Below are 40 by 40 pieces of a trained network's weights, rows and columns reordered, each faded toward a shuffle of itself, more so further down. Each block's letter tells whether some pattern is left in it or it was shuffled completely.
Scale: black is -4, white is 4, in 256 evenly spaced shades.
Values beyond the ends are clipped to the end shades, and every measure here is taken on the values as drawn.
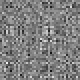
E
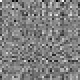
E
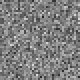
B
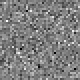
B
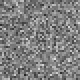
B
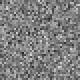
B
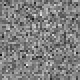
B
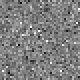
B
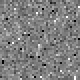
B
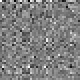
E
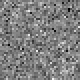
B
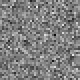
B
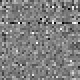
E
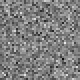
B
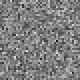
B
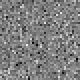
B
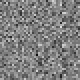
E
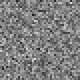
B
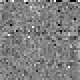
E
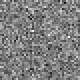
B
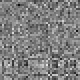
E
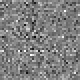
E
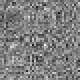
E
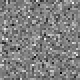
B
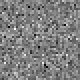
B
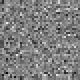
E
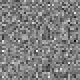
E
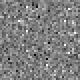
B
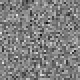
B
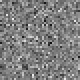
E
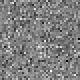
E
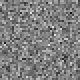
B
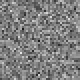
B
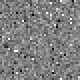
B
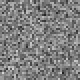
B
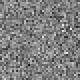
B
